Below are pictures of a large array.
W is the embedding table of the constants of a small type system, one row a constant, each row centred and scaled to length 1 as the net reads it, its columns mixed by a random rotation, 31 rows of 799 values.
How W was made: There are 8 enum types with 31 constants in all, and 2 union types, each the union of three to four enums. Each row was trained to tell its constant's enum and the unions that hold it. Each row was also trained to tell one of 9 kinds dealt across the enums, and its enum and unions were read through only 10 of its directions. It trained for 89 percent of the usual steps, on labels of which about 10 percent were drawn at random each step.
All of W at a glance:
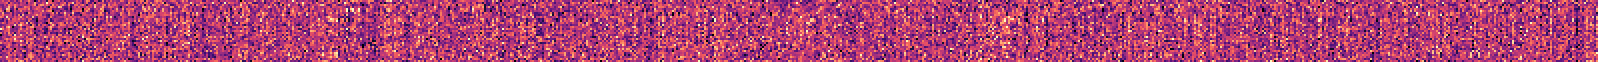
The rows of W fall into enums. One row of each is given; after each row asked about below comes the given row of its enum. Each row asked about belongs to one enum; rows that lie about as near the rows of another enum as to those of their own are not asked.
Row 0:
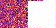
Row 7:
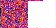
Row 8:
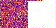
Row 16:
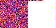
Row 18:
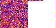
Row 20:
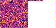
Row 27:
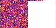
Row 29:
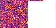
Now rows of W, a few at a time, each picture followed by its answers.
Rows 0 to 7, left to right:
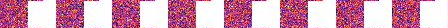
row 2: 27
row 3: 29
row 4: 0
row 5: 0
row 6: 7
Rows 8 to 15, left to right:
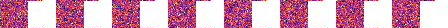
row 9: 16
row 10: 16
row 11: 20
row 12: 27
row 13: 8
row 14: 0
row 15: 8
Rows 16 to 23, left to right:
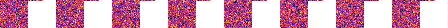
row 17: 27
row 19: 29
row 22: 20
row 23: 16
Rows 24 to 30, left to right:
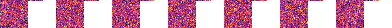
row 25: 7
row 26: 16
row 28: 8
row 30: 27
